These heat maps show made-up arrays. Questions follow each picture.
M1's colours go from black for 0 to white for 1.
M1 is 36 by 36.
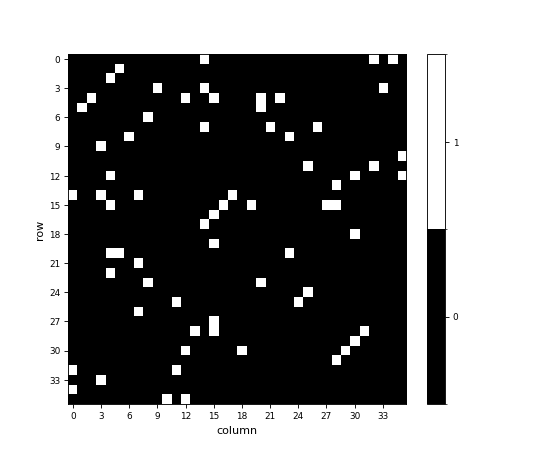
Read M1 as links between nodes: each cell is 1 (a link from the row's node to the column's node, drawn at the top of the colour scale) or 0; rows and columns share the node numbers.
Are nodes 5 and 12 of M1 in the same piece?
yes
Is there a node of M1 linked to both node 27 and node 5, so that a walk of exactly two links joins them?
no
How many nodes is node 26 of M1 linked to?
1
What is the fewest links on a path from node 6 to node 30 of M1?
6
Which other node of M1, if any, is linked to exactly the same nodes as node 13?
node 31
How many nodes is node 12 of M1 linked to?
3
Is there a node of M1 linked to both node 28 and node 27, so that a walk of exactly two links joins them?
yes
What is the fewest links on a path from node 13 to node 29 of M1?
6
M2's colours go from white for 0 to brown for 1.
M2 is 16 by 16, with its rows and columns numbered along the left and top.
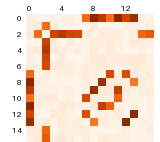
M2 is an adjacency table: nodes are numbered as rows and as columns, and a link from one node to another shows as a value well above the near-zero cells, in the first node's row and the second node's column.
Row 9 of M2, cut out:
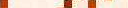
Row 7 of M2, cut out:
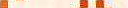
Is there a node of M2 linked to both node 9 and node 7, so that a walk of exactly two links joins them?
yes
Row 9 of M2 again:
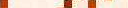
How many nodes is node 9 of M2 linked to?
3
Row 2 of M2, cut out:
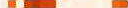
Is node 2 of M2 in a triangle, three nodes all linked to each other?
no
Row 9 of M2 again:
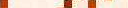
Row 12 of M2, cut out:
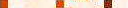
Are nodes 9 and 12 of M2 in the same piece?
yes
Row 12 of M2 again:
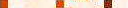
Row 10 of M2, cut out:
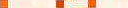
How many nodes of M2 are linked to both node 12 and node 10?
2
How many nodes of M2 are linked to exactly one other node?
7
